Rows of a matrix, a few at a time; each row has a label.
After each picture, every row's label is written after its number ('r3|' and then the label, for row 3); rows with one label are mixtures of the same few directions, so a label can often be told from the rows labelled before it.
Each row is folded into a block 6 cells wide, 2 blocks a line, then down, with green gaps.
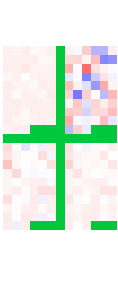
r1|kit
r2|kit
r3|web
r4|web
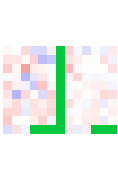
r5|kit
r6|web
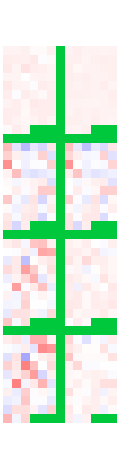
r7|kit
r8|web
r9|web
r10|web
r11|kit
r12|kit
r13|kit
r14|web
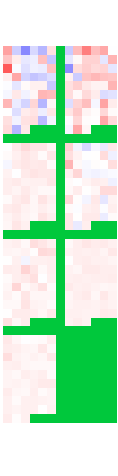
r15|web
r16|web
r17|web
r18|web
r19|kit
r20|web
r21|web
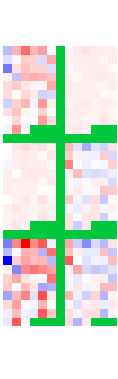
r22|web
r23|web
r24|web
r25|web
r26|web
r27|web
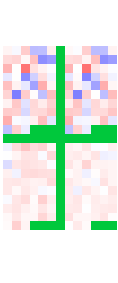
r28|kit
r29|kit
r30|web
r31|kit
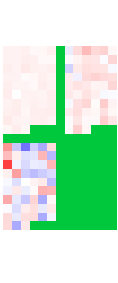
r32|kit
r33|web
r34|web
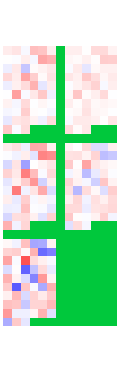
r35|kit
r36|kit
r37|kit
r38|kit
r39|kit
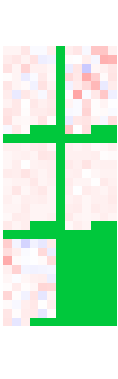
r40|kit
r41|kit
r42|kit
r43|kit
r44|web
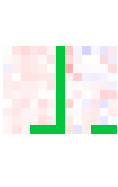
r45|web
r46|web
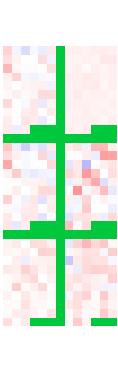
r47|web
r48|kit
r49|web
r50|kit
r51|kit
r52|web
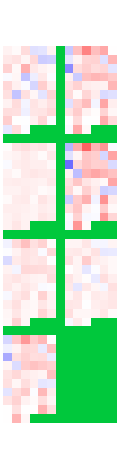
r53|kit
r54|web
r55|web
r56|web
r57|web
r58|kit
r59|web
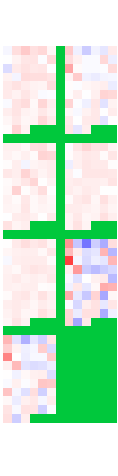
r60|web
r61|web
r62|kit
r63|web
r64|web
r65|web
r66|web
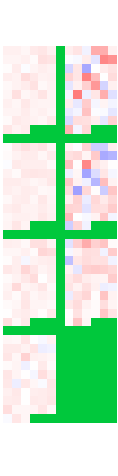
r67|kit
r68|kit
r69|web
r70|kit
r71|kit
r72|web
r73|kit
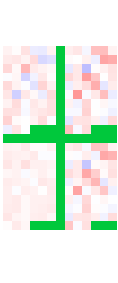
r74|kit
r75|kit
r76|kit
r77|kit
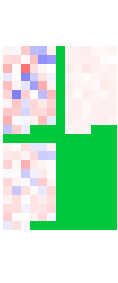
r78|kit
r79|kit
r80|kit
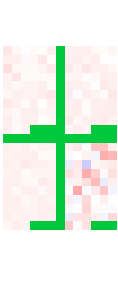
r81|web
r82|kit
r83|kit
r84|kit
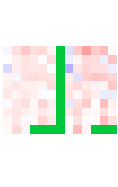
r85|web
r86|web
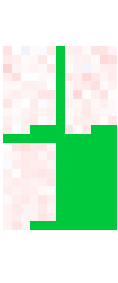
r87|web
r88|kit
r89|web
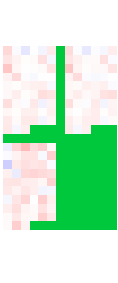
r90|web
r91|web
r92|web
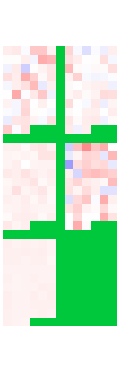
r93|kit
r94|web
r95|kit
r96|web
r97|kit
